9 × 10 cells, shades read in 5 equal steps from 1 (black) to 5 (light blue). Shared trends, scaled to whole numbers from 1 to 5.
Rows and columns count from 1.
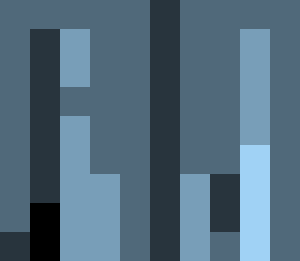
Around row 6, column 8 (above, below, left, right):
3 2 3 5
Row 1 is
3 3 3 3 3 2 3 3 3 3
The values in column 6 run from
2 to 2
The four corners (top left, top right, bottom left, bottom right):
3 3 2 3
